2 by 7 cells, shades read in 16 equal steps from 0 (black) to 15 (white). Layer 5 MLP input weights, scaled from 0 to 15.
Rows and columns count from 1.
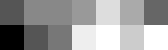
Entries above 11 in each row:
1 4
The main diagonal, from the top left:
5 5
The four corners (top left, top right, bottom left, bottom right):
5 6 0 15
